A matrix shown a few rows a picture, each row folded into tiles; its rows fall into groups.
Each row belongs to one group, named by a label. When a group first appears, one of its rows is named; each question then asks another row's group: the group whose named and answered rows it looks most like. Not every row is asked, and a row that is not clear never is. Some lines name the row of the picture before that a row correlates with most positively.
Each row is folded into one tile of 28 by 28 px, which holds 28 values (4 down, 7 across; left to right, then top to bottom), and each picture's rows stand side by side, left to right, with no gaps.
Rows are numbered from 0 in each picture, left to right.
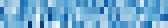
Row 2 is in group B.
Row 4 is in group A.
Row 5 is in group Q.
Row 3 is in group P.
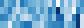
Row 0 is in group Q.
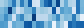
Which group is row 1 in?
A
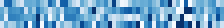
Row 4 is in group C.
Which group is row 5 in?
B
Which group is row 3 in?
Q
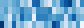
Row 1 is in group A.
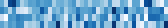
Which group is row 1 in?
P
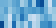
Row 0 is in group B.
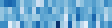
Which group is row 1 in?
C
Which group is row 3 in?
B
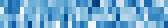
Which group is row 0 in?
P
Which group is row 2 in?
B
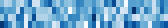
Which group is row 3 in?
B
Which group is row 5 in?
Q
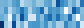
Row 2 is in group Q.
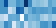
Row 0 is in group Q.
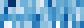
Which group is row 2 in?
B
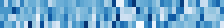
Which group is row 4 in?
A
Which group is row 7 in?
A
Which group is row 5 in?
B
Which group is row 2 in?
B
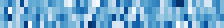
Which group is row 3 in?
C
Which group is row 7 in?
C
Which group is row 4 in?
P
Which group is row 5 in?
P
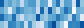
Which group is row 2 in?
Q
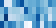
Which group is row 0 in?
A
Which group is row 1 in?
B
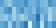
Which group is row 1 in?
B
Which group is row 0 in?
Q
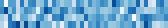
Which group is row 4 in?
Q
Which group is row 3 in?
P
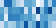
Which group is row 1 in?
C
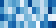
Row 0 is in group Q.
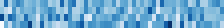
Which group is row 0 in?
P
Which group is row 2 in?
P
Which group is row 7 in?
A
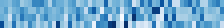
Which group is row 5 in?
P
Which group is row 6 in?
A
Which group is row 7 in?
A
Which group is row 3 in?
Q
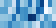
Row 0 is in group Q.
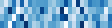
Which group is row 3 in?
P
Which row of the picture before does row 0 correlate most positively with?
1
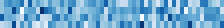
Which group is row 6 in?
P
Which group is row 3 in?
P
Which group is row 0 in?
P
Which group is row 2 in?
P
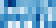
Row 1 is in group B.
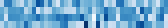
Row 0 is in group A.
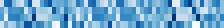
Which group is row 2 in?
B
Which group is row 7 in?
P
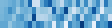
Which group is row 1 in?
A
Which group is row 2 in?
Q
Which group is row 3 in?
Q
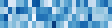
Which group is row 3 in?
A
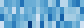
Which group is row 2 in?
A
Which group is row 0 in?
P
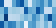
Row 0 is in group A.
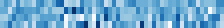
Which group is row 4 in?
A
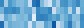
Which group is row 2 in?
P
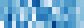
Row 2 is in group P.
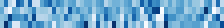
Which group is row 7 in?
Q
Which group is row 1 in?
A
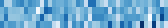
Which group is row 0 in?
A
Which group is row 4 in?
C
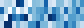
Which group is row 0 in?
C
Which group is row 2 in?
C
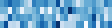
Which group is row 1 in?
P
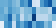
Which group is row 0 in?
B
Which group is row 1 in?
A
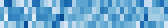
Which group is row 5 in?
A
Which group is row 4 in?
C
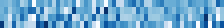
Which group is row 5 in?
A
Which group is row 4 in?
A
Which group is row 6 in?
B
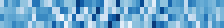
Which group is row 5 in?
Q
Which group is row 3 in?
P
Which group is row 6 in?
Q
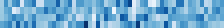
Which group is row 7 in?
C
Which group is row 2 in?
Q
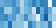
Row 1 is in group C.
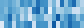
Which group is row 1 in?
P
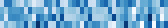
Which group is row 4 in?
P
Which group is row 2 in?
A
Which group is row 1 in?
C
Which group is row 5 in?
B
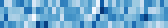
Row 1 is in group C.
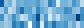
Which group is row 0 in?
Q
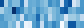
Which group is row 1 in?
B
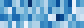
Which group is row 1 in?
Q
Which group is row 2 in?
Q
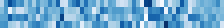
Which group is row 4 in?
C
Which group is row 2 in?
A
